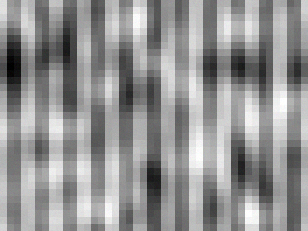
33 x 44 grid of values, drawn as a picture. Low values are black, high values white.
Stripes: upright, repeating 11 times. Average level on the scale: 60%. Slope: none. Ninth with the lowest average: top left.
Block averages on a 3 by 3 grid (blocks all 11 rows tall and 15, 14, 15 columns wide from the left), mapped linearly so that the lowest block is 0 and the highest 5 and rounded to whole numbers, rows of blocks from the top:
0 4 2 | 3 3 5 | 5 3 2
